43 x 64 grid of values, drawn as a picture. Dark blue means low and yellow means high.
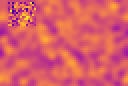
Neither half mirrors the other. No overall slope runs across the table. A few values lie far out on both sides of the bulk. Values change most from cell to cell in the top left. The field is mottled with small blotches. In the top left lies a patch that is rougher than the rest.
